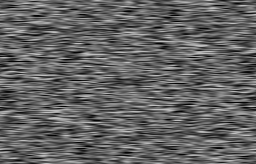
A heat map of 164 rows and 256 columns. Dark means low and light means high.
Slope: none. Histogram: bell-shaped. Symmetry: a half turn. Grain: streaks across.
